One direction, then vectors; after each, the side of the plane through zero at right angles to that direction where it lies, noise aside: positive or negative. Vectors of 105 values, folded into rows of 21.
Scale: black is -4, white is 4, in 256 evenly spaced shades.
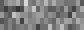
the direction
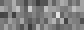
negative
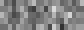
negative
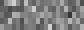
positive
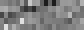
negative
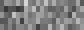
positive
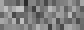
negative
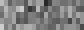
negative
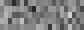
negative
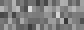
negative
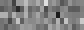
positive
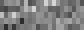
positive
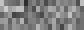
negative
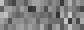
negative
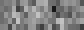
positive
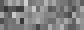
positive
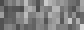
positive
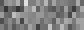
positive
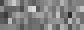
positive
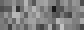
positive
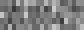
positive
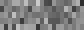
positive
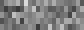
positive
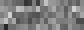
negative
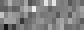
positive
